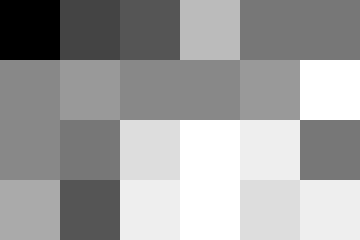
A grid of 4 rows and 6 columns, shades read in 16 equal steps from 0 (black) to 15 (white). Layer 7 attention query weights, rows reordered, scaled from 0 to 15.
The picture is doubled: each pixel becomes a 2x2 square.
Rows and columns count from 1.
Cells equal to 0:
1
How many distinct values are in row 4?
5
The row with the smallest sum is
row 1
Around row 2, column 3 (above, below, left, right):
5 13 9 8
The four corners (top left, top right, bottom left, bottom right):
0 7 10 14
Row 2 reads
8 9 8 8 9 15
